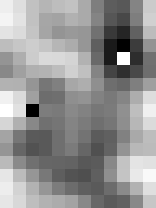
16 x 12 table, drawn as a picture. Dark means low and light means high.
Overall the values sit about 60% of the way up the scale. Two lone cells stand out: one far higher and one far lower than their neighbours. The halves do not mirror each other. The histogram is bell-shaped.
